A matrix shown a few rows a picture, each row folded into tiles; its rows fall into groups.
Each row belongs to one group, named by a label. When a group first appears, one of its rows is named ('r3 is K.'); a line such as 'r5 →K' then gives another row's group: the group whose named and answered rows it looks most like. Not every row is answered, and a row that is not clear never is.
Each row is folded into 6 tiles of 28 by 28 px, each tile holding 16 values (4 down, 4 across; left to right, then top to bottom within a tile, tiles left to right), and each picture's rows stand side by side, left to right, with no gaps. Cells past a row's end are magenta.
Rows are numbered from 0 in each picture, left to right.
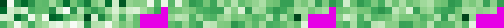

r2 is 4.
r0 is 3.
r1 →4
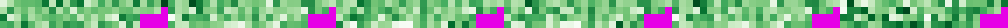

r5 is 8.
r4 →3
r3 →3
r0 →4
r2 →3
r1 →3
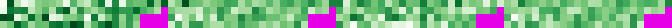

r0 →8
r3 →4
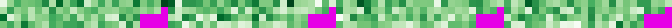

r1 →3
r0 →4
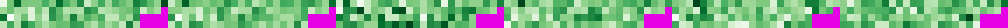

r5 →4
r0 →4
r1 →4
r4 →3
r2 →8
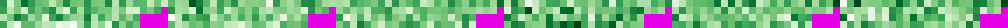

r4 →4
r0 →3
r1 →3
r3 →8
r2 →4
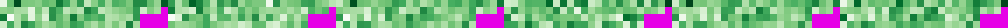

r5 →4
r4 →4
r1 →3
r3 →4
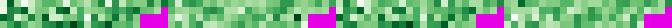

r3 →4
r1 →4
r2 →8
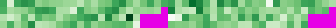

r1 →3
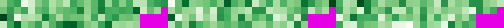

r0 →8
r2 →3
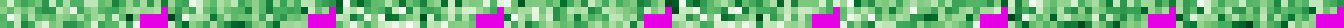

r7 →8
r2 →3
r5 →4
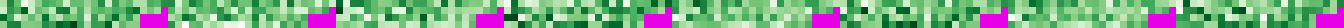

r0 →8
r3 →8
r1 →3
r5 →8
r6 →3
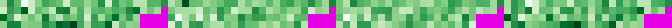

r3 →8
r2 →4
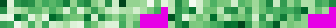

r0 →3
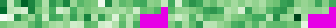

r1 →4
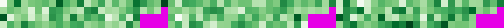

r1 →4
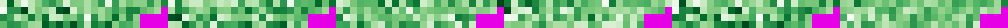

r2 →4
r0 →8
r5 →4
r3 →3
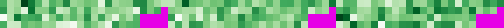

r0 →3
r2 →8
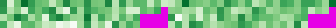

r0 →3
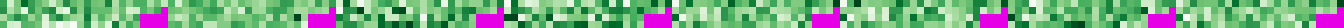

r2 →8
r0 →3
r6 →8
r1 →4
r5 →4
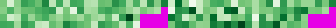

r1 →8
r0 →4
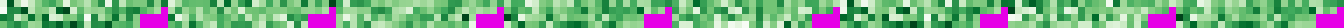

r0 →8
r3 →8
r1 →4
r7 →8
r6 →3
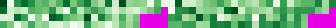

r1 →8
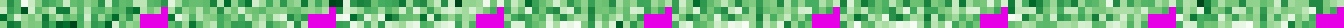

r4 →3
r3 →3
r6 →3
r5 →3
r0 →8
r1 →4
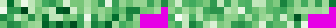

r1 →4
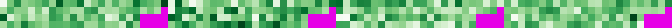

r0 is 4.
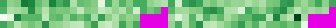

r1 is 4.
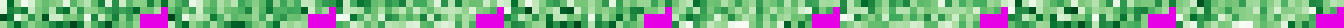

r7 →3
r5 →3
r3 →8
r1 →8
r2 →3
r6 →8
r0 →8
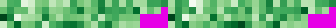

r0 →8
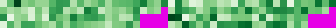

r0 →4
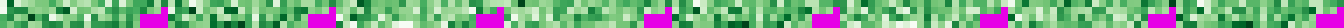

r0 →8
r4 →8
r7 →8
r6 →4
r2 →3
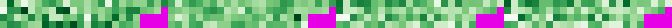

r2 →3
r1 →4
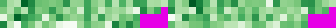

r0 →3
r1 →3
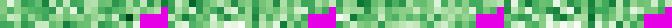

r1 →3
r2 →3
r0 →4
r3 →3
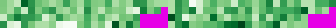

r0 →3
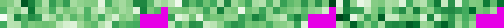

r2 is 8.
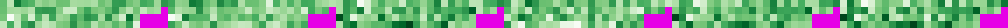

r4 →8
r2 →8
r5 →8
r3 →3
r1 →3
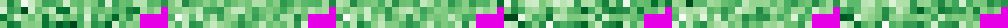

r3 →8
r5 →8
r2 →4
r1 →4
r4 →4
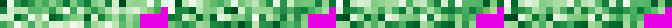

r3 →8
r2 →8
